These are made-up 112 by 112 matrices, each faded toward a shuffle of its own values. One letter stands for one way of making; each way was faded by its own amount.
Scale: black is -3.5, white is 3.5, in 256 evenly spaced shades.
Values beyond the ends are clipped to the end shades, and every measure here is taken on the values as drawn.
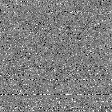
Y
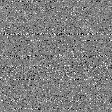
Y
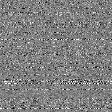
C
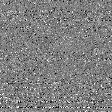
Y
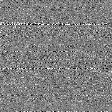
C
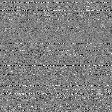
C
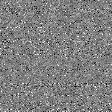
Y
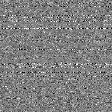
C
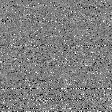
Y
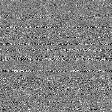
C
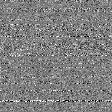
C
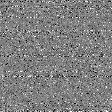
Y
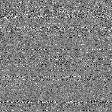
C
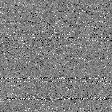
Y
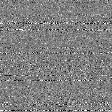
C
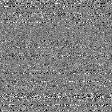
C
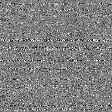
C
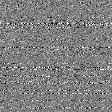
C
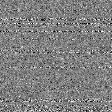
C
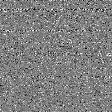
Y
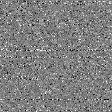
Y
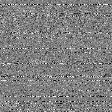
C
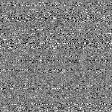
C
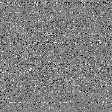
Y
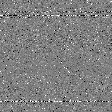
Y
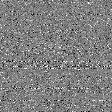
Y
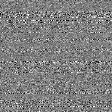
C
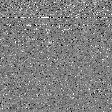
Y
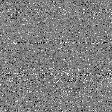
Y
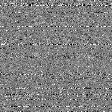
C
